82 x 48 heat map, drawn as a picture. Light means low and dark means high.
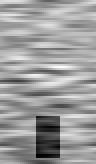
Histogram: skewed, a long tail of high values. Grain: streaks across. Odd patch: higher, in the bottom middle. Ninth with the highest average: bottom middle. Average level on the scale: 40%.
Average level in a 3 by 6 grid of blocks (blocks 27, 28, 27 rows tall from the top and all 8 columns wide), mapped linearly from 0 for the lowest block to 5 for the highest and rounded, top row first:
0 0 1 0 0 0 | 1 1 1 1 0 0 | 1 2 5 4 0 1
